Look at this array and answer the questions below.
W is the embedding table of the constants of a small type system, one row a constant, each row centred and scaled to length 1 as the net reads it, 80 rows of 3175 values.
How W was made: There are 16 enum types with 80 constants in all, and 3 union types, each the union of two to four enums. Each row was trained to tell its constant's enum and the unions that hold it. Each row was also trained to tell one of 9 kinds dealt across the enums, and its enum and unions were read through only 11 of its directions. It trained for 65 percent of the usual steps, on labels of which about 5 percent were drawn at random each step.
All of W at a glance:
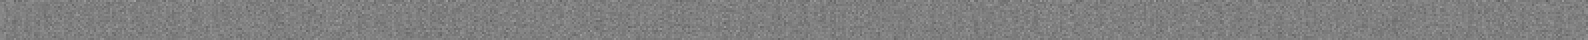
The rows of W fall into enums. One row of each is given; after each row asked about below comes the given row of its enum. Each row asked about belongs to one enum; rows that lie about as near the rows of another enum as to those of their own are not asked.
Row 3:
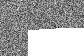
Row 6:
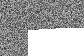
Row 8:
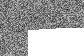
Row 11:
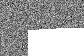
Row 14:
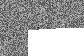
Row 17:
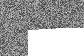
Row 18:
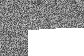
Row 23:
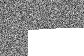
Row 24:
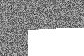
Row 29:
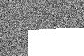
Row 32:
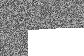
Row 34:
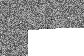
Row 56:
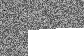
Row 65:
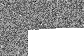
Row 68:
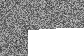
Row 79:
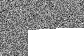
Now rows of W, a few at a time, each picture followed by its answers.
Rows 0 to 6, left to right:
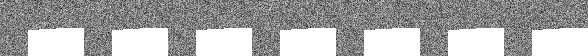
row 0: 3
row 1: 3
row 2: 6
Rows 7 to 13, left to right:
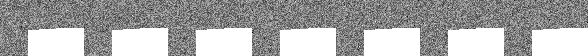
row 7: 68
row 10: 17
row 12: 32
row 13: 68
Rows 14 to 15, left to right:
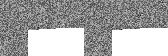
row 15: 68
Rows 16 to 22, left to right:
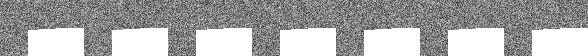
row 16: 56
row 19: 14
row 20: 65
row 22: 32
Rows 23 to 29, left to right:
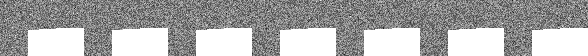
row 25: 34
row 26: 18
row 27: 34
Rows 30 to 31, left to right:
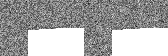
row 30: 68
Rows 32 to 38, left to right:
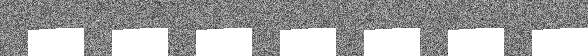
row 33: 65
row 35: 6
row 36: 3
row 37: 79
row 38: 56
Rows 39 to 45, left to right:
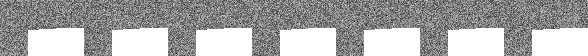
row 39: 68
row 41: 65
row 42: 34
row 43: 17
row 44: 65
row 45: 3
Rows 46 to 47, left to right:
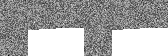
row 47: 68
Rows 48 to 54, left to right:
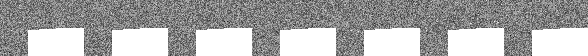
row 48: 34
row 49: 3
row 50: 3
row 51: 8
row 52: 65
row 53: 32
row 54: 32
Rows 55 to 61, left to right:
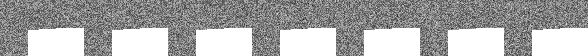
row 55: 8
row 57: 18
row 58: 18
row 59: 17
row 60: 17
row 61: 6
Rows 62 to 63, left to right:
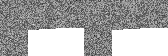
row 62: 34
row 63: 32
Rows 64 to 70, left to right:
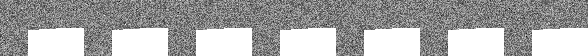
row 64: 6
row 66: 79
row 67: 6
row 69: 18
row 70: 79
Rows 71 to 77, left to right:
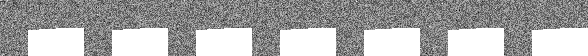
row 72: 6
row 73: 32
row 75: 18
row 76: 17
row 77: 17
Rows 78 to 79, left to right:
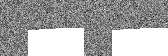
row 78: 14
